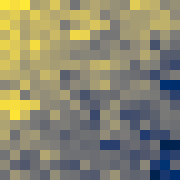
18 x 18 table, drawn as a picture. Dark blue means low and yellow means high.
The ninth with the lowest average is the bottom right. Neither half mirrors the other. There is an overall slope up to the top left. There are no regular stripes.
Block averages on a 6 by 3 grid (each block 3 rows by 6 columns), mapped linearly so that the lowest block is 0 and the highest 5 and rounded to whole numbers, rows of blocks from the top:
5 4 4 / 5 3 2 / 4 3 1 / 4 2 1 / 3 1 1 / 2 1 0
